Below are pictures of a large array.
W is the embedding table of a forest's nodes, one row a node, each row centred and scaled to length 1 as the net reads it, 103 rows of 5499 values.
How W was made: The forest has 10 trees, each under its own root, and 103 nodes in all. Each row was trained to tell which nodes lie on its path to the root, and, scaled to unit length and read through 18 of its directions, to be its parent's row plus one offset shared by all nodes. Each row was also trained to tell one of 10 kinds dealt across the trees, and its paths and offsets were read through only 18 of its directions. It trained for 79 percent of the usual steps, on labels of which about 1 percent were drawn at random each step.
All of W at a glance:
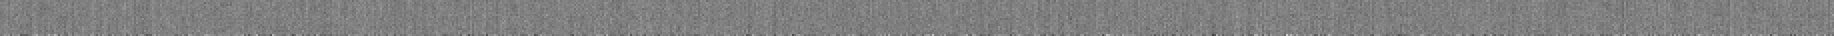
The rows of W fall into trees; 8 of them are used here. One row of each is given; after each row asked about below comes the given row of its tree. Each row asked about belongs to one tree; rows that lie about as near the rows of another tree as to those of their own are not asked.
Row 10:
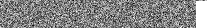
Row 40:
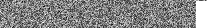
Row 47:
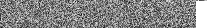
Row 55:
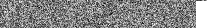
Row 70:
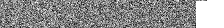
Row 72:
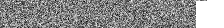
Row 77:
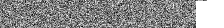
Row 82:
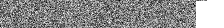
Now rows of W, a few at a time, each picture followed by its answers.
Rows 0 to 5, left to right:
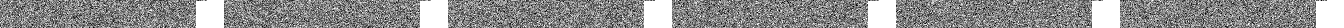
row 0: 82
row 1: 47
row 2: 40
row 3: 82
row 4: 77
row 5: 72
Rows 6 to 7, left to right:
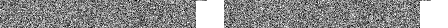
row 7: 70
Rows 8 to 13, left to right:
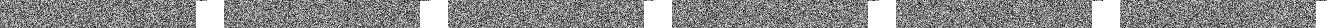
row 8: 72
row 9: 47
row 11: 82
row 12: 72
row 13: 55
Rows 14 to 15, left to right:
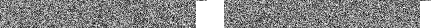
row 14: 40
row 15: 82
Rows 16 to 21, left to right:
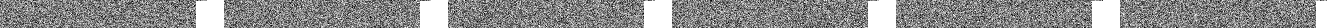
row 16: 82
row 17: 10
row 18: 82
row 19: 47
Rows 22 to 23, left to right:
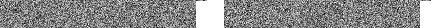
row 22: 10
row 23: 70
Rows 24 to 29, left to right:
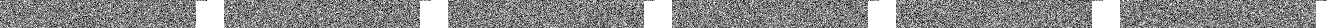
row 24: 72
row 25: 72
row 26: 10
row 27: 72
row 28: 72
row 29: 77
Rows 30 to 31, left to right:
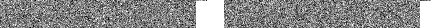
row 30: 72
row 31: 82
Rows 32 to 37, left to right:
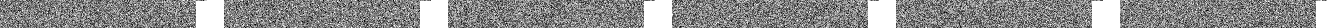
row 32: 10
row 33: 72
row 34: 55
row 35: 70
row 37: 70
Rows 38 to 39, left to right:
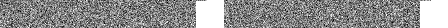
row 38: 10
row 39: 72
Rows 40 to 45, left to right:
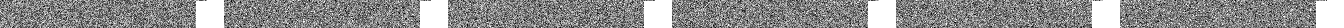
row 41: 40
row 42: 70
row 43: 82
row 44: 77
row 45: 72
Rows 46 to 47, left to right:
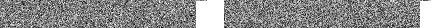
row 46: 72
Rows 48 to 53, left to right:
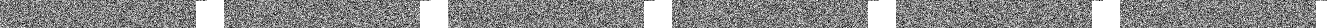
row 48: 10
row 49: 77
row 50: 40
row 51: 70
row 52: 70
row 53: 77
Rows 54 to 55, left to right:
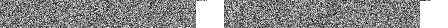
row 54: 10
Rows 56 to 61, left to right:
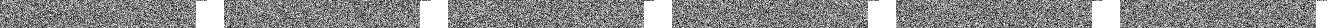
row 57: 40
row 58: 55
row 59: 77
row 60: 77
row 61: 77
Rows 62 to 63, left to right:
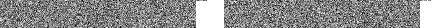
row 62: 77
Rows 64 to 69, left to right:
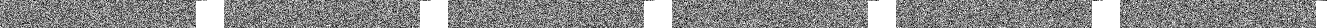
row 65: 55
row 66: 47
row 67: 77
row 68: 82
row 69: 70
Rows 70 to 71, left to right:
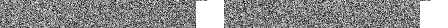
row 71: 10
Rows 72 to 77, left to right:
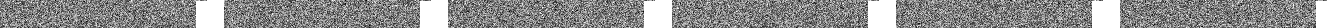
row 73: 47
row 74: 10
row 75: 70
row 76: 70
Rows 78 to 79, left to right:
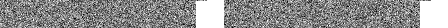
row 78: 77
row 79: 70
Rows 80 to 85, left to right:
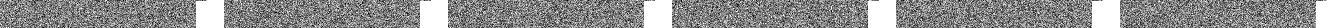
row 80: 82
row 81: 82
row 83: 70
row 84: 82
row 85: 82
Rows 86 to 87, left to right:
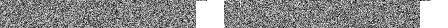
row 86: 72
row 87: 47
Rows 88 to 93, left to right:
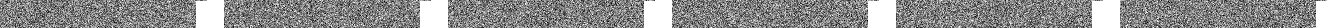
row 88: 82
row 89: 72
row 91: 10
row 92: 70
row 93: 47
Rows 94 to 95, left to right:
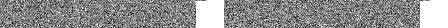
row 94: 10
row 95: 10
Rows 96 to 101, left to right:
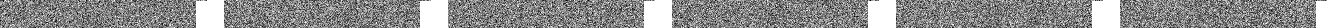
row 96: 72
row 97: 47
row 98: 82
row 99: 77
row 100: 70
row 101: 70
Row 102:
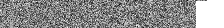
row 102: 40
